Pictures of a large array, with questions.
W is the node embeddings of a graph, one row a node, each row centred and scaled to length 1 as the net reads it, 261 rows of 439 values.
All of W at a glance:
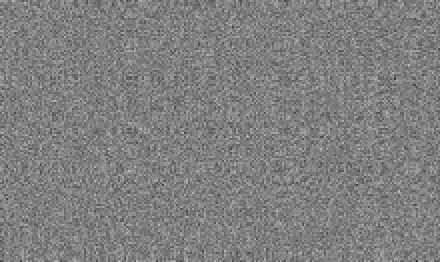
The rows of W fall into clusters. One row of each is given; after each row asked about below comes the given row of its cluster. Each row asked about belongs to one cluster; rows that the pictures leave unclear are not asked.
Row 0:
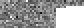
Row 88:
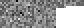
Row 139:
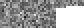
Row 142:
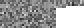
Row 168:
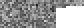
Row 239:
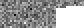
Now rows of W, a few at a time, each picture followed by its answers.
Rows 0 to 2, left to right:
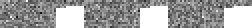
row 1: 0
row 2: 88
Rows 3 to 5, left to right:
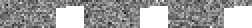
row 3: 0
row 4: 88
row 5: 0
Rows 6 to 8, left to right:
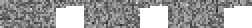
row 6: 0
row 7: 139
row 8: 139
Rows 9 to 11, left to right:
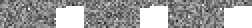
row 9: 142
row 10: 239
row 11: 88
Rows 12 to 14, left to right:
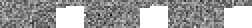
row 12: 168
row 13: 239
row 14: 88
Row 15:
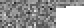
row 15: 168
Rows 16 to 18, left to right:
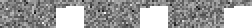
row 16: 168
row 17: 168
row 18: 239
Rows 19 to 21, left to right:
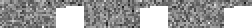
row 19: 0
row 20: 139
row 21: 142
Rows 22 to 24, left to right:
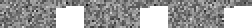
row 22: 142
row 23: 88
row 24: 142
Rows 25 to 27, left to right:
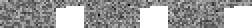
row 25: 0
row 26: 239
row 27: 168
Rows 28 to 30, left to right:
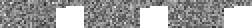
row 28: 168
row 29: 142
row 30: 0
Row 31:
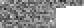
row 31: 0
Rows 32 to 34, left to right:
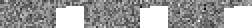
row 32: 142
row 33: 139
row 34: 168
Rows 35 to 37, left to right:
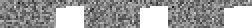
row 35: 0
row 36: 142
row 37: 142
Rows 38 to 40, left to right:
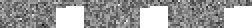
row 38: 168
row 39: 88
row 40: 139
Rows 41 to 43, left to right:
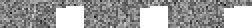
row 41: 168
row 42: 88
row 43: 139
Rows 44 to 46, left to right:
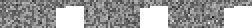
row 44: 88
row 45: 139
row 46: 142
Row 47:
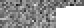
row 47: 88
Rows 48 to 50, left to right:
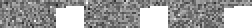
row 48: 139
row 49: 0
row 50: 168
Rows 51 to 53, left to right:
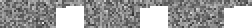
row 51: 168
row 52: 139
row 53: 142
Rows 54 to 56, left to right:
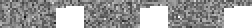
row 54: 139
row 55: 168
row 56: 0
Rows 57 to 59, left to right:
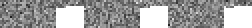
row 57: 88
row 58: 139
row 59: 142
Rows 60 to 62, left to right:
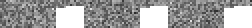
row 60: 88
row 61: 168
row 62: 168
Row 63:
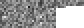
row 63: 88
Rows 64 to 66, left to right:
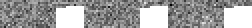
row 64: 168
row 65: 239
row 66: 88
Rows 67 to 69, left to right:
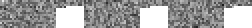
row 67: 0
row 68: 139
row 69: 88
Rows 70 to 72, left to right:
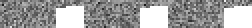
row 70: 239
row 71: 168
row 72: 0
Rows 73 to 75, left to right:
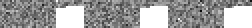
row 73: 239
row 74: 168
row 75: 88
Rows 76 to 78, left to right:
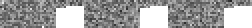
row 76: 0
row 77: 0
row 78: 0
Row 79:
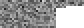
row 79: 0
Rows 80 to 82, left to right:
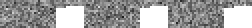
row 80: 168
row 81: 239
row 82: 139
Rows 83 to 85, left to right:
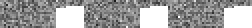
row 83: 0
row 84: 0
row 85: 0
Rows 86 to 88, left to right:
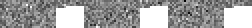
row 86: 88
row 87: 239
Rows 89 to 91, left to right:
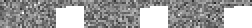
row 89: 139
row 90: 0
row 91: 168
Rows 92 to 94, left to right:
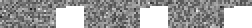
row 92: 0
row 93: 142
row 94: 142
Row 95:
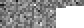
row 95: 88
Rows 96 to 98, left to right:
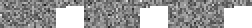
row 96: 239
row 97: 139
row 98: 139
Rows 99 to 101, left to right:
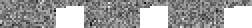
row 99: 0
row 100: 239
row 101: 239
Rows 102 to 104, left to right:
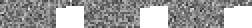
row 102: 142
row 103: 0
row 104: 142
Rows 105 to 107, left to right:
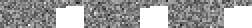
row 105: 239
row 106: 168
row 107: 0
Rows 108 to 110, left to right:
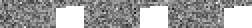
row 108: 0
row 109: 168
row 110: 0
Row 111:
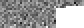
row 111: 239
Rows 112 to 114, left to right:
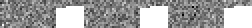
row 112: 142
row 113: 142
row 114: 239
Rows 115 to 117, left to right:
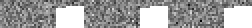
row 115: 142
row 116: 142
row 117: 139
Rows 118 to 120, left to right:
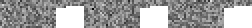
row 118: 142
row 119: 139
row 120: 0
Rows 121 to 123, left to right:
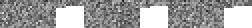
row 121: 142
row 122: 168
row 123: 88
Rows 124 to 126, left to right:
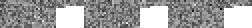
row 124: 88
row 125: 168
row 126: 88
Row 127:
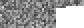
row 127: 239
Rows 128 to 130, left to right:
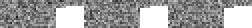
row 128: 0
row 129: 0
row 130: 0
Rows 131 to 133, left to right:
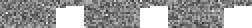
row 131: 239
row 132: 0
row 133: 0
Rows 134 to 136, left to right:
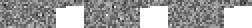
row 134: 239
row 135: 88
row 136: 142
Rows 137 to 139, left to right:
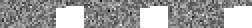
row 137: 142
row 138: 88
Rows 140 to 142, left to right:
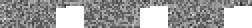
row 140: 168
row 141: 0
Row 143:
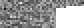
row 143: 0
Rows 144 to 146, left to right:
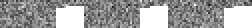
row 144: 88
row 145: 239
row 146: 88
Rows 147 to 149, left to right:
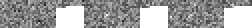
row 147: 168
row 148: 88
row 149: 88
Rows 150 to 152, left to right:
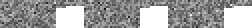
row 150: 168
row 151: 142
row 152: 88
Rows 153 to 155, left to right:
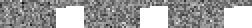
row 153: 139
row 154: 142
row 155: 88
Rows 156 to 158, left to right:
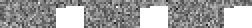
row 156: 139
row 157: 168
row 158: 142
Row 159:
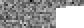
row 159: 0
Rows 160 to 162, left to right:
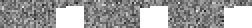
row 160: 239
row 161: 139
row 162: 142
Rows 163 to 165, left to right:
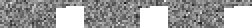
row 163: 168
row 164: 142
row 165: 168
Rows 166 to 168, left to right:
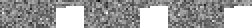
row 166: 168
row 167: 139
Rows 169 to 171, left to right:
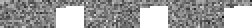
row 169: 0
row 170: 168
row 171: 168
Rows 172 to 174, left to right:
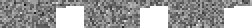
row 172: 168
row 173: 142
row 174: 239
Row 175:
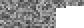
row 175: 0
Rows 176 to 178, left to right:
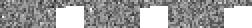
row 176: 88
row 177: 139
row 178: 139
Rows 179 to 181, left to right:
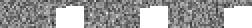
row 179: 142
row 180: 139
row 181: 139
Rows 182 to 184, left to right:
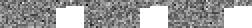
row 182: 239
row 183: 239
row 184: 0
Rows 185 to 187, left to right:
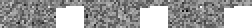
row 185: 168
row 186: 88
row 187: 168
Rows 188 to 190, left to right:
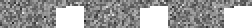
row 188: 142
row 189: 88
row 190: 142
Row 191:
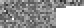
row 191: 0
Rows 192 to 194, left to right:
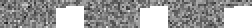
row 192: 239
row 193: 0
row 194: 168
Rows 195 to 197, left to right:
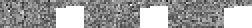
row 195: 139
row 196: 168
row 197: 0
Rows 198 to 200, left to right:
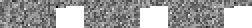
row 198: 139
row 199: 142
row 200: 142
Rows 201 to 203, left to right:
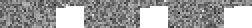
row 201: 88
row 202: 142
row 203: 168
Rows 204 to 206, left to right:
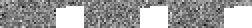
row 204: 0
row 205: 239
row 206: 168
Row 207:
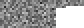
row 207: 142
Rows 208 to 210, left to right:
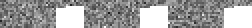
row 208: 88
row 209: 239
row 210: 0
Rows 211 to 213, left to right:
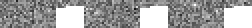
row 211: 88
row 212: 168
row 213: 88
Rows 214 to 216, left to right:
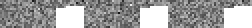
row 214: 88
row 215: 168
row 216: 239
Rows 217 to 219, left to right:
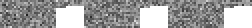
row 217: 239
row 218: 0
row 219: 168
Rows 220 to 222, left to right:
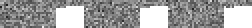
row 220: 0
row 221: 168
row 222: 139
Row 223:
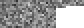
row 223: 88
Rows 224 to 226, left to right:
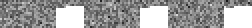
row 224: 88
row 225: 88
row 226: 142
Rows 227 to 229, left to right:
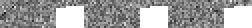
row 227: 0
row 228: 142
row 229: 239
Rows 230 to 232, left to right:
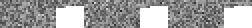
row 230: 88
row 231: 142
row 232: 168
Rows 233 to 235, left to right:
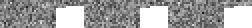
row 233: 142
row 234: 142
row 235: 168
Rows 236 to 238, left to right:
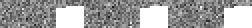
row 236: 142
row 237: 239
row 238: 168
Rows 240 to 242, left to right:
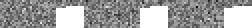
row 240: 142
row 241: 239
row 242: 88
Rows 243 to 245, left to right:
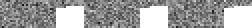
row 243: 168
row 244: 239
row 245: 0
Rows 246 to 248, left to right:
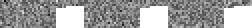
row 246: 139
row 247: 142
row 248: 239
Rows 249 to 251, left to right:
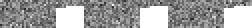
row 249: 139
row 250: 88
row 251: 239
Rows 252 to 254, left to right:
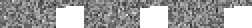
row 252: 88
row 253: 88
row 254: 139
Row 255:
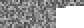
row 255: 88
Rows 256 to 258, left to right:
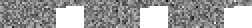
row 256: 239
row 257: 88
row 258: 239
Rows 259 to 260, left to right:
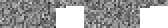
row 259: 139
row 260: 239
